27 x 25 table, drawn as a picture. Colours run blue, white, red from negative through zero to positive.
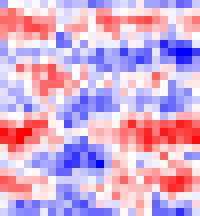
The grain runs across in streaks. No overall slope runs across the table. On average the colour sits 50% of the way up the scale. Horizontal stripes repeat 4 times down the table.
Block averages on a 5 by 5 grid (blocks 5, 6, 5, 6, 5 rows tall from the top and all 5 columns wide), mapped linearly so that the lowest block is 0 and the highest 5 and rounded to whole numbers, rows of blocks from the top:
53332
23110
32132
51155
31233
